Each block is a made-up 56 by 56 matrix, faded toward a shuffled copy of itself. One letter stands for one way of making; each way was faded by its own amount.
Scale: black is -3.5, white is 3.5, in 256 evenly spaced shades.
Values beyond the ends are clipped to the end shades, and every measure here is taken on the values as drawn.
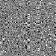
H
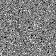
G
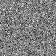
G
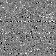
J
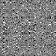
H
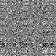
H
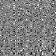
H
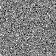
G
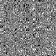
H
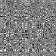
H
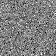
G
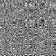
H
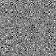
H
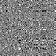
H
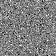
G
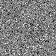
G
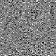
H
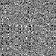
H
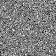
G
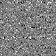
J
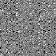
H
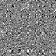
H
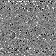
J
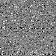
J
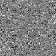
H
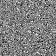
G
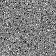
G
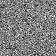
G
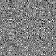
H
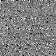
J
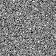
G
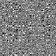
H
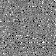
J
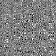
H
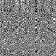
H
